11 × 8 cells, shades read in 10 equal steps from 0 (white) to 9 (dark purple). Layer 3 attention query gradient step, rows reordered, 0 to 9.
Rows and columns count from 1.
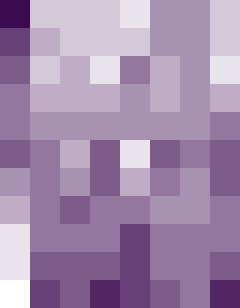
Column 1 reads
9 7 6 5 5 6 4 3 1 1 0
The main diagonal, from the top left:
9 3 3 3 4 6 4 5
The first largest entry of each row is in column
1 1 1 1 1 1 4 3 5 5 4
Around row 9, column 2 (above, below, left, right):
5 6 1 5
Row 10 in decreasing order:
7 6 6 6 6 5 5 1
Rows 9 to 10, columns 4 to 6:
5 7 5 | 6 7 5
